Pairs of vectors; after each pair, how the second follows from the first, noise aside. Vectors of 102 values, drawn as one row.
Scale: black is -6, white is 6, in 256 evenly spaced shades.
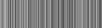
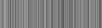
shrunk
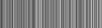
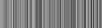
negated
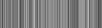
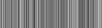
negated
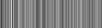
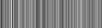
copied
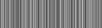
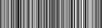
scaled up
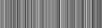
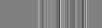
partly zeroed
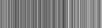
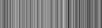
negated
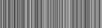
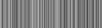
reversed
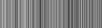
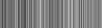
negated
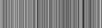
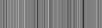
partly zeroed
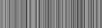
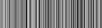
scaled up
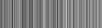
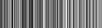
scaled up
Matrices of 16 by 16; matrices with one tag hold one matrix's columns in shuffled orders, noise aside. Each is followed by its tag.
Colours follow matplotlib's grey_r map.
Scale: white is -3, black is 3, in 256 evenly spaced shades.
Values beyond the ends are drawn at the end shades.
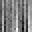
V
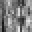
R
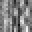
R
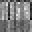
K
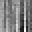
V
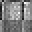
K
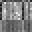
K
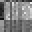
K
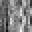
R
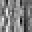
R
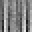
V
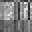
K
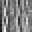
R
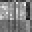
K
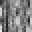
R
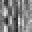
R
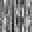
R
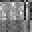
K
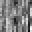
R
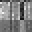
K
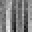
V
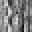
R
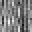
R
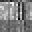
K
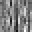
R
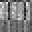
K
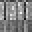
K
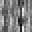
R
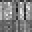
K
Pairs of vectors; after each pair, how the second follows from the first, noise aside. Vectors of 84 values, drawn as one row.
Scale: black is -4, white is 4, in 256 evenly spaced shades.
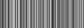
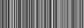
sign-scrambled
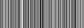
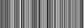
shuffled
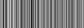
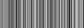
shuffled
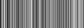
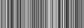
wrapped around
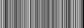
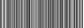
sign-scrambled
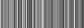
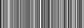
wrapped around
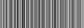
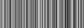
shuffled
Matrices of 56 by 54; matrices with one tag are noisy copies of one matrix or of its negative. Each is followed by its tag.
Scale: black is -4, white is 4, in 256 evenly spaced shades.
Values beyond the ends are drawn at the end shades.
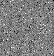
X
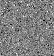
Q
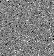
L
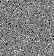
L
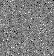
X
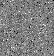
X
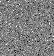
L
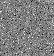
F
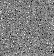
F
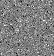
Q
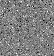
Q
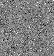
X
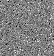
L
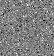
Q
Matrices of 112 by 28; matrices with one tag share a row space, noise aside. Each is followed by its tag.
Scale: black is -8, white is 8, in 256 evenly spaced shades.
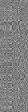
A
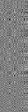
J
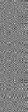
J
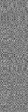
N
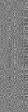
J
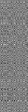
N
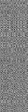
N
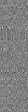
N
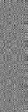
J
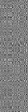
A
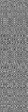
N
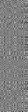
J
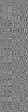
A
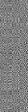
A
